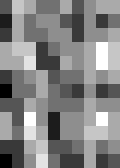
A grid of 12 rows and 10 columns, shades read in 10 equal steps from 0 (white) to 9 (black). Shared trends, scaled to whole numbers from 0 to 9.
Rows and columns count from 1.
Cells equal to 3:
28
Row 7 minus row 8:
3 -1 2 -1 0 1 2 1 3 2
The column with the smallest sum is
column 3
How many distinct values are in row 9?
5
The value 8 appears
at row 2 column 1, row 9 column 5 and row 10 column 5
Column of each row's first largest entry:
1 1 1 4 4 1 1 1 5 5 1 1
